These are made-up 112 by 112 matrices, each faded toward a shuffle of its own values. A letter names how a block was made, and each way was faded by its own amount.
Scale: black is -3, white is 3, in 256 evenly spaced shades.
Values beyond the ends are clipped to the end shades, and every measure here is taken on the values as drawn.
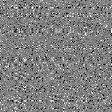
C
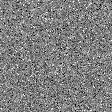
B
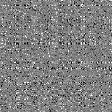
C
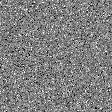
B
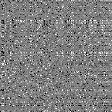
C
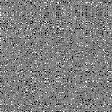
C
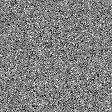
B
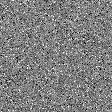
B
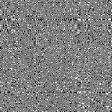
C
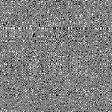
C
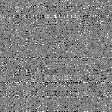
C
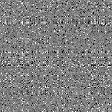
C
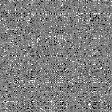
C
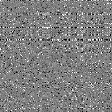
C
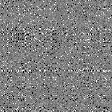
C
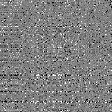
C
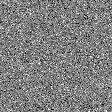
B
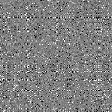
C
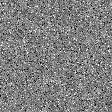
B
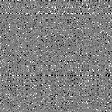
C
